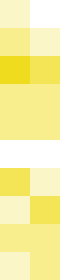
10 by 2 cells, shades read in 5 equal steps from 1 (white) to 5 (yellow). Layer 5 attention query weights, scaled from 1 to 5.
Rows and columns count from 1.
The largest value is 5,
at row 3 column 1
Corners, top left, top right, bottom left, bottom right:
2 1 2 3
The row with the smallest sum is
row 6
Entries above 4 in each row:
0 0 1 0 0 0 0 0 0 0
